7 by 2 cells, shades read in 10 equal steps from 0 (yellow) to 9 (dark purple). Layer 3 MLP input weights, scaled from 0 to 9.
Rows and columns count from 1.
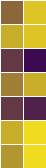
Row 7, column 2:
0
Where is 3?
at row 7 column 1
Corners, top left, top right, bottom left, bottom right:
5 1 3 0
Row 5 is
7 8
